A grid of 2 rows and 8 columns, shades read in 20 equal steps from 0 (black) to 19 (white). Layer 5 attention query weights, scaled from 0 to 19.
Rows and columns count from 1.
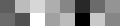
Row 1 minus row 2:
-1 8 -3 1 -4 3 -7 1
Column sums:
15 20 35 25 24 3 23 21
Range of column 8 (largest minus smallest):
1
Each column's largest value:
8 14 19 13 14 3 15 11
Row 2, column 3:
19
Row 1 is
7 14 16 13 10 3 8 11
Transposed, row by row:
7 8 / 14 6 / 16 19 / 13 12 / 10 14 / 3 0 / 8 15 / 11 10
